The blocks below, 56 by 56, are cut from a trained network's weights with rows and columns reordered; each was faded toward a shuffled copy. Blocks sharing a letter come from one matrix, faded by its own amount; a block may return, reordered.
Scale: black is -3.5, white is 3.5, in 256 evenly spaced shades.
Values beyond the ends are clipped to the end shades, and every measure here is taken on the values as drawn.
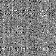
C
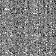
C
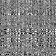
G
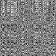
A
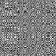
A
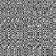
A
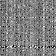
G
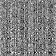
G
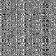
G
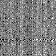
G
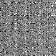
C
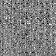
C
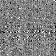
C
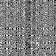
G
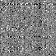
C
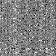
C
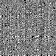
C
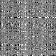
G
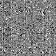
C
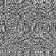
A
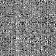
C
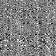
C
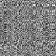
A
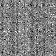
C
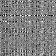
G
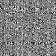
C
